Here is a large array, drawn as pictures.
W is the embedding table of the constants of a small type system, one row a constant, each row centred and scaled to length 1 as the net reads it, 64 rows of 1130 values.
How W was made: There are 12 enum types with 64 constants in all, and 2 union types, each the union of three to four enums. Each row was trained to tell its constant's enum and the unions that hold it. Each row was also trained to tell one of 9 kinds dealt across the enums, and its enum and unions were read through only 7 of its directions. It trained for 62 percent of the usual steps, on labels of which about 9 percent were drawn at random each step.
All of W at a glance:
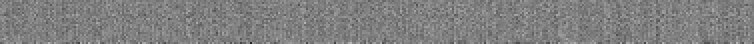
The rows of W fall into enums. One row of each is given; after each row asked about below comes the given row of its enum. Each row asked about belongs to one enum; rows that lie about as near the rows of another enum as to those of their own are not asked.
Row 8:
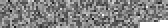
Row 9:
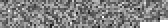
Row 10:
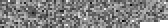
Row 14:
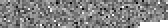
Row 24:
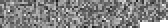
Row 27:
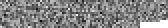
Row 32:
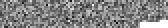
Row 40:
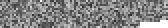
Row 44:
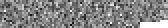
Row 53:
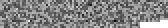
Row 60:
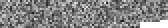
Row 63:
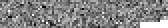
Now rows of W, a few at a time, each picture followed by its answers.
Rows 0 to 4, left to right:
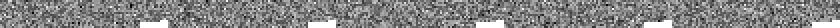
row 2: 60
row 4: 14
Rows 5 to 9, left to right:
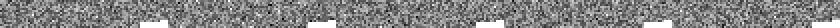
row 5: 14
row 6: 44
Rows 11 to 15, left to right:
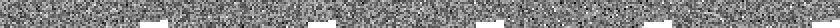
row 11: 53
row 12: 8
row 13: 14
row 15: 53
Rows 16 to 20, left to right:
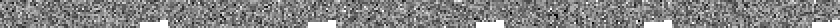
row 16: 32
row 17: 32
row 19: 40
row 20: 40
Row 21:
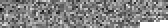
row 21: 24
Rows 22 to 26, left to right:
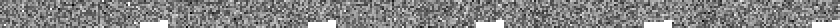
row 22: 10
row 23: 24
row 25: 8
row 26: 60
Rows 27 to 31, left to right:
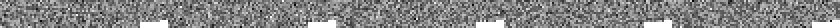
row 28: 40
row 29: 53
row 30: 9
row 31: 53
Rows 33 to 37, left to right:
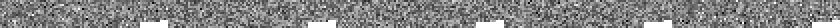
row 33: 63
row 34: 14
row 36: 10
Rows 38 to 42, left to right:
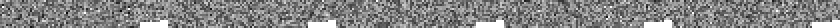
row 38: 8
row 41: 40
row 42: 9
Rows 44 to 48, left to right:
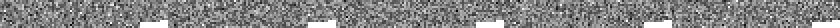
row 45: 8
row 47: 44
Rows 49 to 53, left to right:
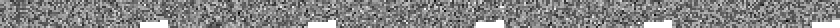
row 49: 14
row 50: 40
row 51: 32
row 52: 9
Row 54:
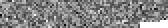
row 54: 60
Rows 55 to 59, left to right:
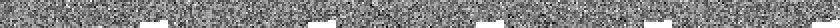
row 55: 10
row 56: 9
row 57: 32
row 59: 32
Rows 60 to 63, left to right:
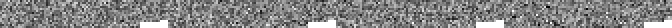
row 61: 9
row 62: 27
